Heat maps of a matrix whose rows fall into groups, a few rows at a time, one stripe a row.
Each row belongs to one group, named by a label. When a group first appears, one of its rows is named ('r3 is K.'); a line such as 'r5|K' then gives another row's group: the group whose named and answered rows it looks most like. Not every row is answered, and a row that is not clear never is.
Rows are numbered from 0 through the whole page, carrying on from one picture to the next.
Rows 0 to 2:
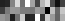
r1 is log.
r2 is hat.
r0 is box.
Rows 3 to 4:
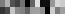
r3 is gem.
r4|log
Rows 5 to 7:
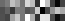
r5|box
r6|gem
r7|box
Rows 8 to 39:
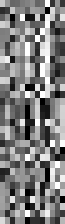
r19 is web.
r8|web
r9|log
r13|hat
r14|box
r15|box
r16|web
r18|box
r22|gem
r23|gem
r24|gem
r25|hat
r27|gem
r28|log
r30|box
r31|gem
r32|log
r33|log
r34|gem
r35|hat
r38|box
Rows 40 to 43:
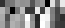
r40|log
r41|hat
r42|box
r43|box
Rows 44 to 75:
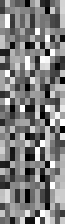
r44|gem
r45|log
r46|web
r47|web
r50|hat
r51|log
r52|box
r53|box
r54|web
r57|log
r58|web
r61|log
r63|hat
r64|box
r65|hat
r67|log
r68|hat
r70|log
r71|gem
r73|log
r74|box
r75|hat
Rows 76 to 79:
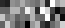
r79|gem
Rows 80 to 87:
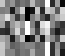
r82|gem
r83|box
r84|box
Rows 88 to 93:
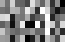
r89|box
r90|web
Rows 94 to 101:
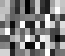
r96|web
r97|hat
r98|web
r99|box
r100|hat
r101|web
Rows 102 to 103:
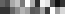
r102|box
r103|log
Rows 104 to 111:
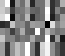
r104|web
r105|web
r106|web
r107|log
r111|box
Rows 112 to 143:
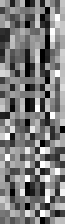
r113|log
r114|gem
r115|gem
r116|log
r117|log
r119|gem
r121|hat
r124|hat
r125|log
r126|hat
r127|hat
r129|gem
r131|web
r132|gem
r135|box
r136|gem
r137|box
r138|hat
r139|hat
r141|gem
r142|box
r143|gem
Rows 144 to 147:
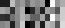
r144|log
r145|hat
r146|log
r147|hat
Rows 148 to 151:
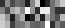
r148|gem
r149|box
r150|hat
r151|web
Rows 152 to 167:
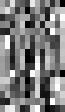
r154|log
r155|hat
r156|log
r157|web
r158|web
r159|hat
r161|hat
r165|gem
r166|log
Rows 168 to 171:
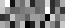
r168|web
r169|web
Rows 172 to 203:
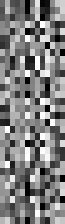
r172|gem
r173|gem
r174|gem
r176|hat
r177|box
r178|log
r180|hat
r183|gem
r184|log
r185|gem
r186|box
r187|log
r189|log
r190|web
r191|box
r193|box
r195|web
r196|gem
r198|gem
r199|hat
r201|gem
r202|hat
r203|gem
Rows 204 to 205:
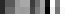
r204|log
